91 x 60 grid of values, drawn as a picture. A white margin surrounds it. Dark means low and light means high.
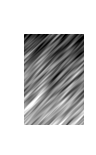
Average level on the scale: 50%. Slope: up to the bottom. Grain: diagonal, up to the right. Odd rows or columns: none.
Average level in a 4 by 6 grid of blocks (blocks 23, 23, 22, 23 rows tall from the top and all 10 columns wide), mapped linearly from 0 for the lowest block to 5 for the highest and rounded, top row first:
1 0 1 1 1 0 / 3 3 2 2 2 3 / 3 4 3 3 3 3 / 5 4 4 5 4 5
